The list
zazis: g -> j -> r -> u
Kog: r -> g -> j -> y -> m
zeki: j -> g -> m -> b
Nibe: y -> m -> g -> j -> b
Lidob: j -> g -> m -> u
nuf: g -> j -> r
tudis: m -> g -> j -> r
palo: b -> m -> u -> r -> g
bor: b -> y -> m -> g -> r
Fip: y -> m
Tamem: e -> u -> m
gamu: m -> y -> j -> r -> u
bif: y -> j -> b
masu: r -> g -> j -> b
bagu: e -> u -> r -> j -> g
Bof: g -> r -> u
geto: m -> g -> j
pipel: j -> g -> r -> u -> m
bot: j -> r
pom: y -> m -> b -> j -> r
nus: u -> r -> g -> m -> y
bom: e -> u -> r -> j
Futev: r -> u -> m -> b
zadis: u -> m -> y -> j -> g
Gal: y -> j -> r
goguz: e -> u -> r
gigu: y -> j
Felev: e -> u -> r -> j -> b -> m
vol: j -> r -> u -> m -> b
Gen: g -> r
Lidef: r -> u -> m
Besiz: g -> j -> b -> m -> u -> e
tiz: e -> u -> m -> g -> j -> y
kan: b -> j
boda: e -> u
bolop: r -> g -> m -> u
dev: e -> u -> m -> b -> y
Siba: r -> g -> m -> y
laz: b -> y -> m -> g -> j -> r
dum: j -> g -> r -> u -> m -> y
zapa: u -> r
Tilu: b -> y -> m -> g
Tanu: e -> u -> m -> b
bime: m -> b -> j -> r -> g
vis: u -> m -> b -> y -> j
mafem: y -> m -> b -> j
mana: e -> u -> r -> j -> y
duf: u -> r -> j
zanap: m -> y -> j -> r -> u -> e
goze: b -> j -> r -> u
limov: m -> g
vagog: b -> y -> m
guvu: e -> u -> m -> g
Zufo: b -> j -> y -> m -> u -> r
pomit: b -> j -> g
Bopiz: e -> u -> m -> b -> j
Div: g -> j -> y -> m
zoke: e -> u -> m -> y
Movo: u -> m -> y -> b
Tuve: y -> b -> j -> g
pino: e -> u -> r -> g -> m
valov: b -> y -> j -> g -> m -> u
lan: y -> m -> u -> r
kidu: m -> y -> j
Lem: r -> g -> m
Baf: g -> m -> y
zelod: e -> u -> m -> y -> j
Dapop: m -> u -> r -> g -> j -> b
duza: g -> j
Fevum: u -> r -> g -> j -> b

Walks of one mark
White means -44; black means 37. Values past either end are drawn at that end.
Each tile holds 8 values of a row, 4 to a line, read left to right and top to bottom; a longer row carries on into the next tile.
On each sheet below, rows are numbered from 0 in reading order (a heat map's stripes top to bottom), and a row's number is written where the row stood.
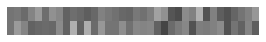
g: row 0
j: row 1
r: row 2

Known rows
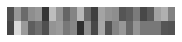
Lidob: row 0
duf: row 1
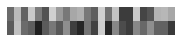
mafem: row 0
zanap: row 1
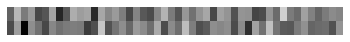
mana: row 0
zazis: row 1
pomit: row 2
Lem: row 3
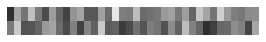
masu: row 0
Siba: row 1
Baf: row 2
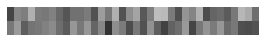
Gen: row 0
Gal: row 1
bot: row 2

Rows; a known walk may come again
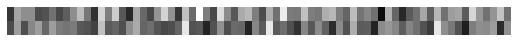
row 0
duf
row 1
vol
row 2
laz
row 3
Kog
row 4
Tanu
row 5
zadis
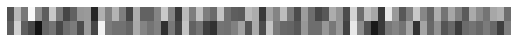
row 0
bor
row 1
pipel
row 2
nus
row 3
bolop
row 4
valov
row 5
bif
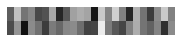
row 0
mana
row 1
Dapop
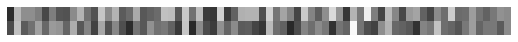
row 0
zazis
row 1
lan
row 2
zanap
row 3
vis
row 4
bime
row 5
Lem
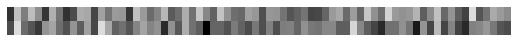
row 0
palo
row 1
Lidob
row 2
vagog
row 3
zapa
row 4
Div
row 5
zelod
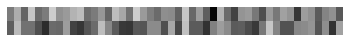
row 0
kidu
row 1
Baf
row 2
Bopiz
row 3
pomit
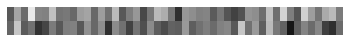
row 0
Siba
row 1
Gal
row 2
Bof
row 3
mafem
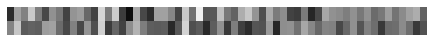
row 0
masu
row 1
Felev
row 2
pom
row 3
bom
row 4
gigu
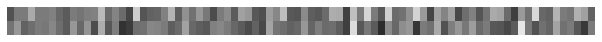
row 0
Gen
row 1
zoke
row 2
kan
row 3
Lidef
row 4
dum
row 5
bot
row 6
tudis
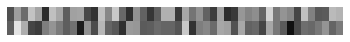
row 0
zeki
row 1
Futev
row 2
bagu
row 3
Movo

